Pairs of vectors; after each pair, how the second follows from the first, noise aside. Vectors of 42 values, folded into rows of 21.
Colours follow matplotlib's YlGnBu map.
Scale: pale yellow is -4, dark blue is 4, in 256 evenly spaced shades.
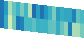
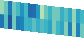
sign-scrambled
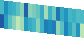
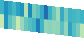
sign-scrambled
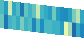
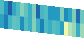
sign-scrambled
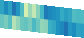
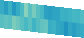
shrunk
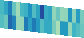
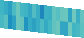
shrunk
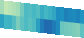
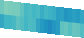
shrunk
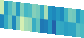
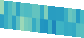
shrunk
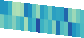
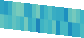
shrunk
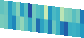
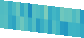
shrunk
